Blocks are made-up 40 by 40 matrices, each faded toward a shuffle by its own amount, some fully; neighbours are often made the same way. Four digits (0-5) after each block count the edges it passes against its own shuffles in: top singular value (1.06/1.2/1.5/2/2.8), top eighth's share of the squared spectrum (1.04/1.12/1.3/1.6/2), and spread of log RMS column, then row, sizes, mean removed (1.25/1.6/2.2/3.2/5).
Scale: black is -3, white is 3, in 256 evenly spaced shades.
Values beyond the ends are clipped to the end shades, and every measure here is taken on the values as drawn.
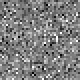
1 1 0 0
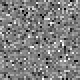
0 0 0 0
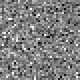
0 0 0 0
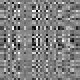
4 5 4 4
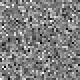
0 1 0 0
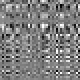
4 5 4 4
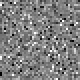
0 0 0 0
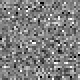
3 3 1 1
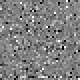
1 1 0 0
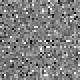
1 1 0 1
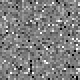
1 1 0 0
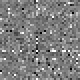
2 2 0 1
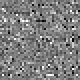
2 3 1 2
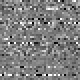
2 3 0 4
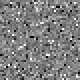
0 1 0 1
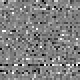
2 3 0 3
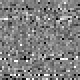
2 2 0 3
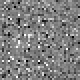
1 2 2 1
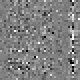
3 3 3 2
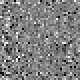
3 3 2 1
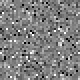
0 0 0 0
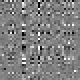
4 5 3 3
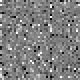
3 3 2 1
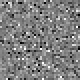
1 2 0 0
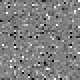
2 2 0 1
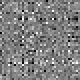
3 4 2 2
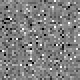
2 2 1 0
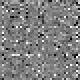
3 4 2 2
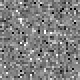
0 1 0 0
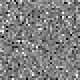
0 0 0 0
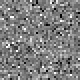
0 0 1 0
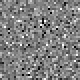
0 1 0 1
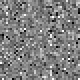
1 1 2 0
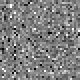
1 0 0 0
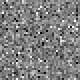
0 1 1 0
